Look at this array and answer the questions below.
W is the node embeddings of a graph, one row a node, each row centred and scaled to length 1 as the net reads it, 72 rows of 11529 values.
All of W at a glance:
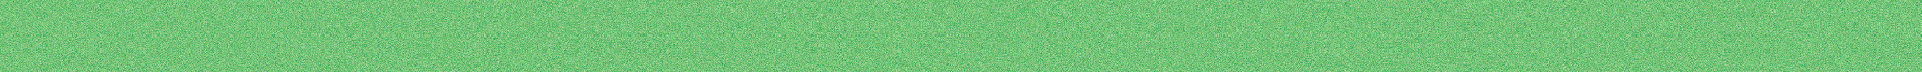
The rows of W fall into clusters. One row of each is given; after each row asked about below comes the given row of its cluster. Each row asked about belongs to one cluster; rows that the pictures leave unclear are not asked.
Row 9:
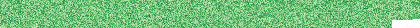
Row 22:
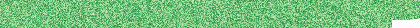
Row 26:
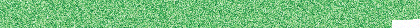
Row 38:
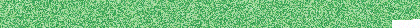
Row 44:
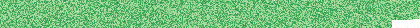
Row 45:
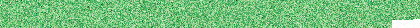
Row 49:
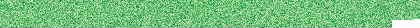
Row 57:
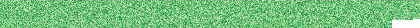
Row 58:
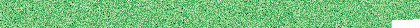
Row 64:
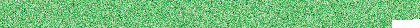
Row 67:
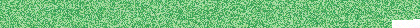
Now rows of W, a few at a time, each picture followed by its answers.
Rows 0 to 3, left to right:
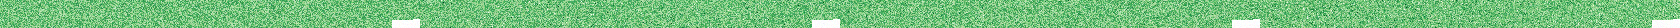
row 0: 45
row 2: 9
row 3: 26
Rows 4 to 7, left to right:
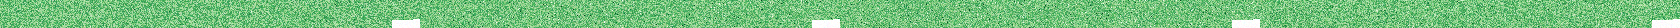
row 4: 45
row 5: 67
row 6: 67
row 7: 58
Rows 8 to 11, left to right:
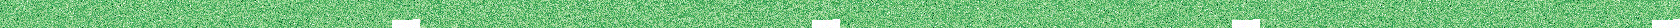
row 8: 57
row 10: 9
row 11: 57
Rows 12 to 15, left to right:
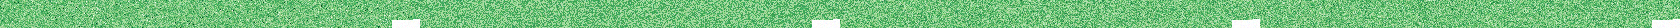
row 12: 9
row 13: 49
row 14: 44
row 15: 26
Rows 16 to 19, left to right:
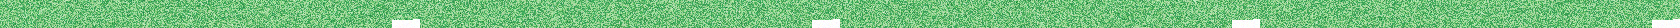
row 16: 49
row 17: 38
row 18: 64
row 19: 57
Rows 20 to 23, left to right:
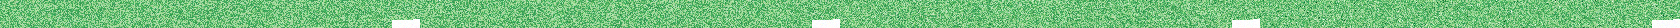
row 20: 67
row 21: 38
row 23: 45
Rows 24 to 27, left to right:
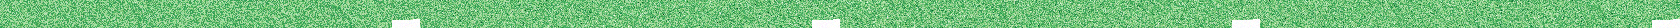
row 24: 22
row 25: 45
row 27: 22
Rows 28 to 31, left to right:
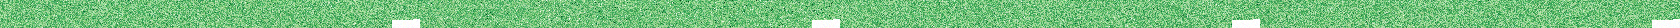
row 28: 64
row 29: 67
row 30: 22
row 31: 9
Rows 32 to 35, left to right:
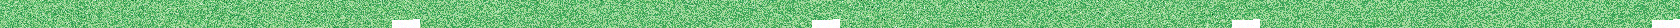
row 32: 67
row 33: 44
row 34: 49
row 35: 49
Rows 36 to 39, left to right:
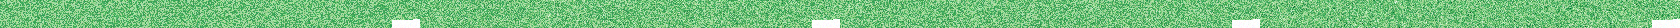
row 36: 49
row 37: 67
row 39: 22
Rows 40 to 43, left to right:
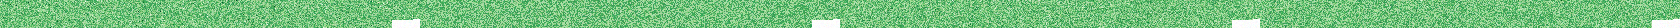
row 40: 45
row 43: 58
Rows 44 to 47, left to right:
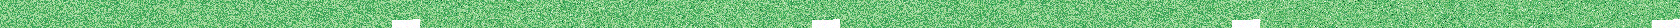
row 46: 44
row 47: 58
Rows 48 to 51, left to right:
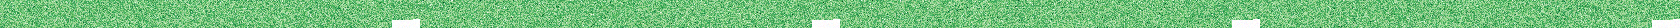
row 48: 22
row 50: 49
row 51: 22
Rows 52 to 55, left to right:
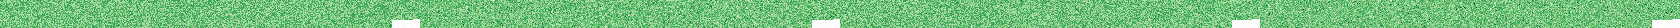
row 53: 45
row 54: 44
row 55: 38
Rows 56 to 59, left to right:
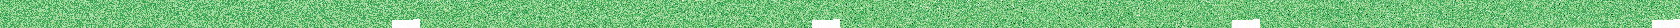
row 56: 45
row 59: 67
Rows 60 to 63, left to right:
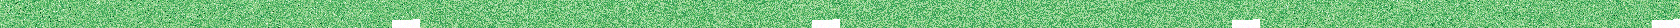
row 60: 38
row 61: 58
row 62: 57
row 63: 58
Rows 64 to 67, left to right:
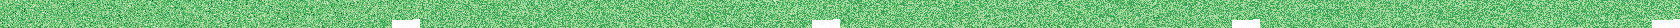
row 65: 64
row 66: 9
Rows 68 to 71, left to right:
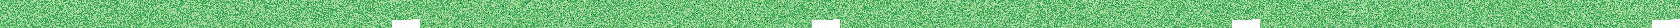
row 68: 44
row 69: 49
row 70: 38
